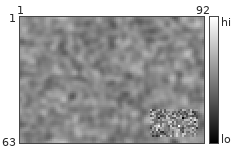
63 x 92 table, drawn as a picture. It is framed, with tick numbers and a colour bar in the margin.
A few values lie far out on both sides of the bulk. The texture is blotchy. There is no overall slope. An odd patch, rougher than its surroundings, sits in the bottom right. No row or column stands out. The bottom right is the roughest part. Neither half mirrors the other.
